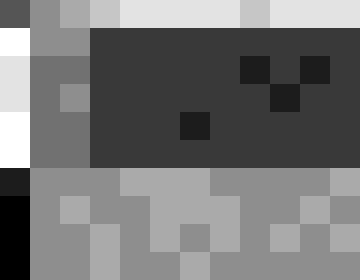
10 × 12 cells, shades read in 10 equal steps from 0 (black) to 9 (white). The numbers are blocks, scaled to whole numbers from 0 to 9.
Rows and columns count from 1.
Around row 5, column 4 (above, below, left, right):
2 2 4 2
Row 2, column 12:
2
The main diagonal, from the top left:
3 5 4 2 2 2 6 6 5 5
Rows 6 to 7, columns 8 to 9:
2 2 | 5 5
